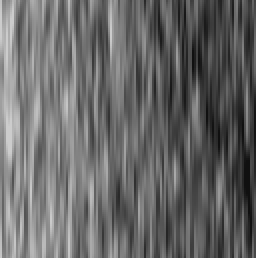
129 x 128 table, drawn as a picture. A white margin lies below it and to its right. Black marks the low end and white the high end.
The values follow a bell shape. There is an overall slope up to the left. The grain runs up and down.
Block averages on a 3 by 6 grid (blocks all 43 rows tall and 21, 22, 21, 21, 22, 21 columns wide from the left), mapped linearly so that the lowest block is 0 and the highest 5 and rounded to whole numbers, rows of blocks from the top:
5 3 3 2 0 1 / 5 4 3 2 1 0 / 5 4 3 2 1 1
